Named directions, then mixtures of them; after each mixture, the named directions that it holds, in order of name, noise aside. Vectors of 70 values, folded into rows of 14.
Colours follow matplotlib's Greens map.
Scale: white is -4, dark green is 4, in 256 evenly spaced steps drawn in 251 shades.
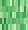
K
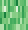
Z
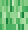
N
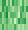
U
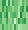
U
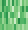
U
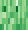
Z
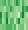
N, U, Z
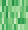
U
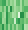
K, N, U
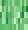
N, U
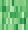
N, U, Z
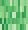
K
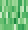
K, U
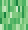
Z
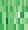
N, U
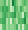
N, U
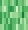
N, Z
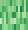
K, U, Z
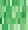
K, U, Z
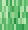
U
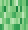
K, Z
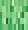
N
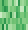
K, Z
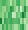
K, N, Z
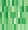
U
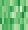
K, N, Z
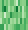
Z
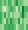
N, Z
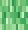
N
